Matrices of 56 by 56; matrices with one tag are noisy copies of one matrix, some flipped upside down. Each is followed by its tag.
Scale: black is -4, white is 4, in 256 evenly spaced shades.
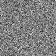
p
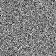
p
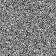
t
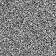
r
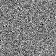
p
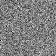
p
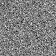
r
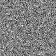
t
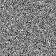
t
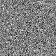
t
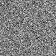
r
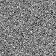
r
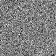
p
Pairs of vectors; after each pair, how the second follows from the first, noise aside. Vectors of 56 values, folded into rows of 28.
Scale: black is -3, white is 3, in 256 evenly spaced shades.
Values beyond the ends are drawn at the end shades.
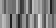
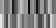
wrapped around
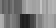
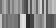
sign-scrambled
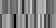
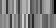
wrapped around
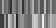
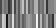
shuffled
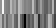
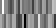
sign-scrambled
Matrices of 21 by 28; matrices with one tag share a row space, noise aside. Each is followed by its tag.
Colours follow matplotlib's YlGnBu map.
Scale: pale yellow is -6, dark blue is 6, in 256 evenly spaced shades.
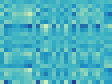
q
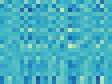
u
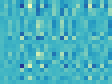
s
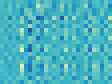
s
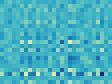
u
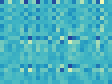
u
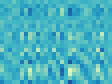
u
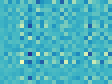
s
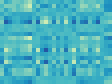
q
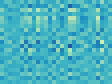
u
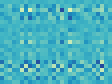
u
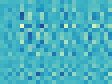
s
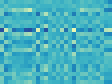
q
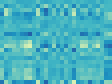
q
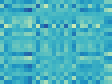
q
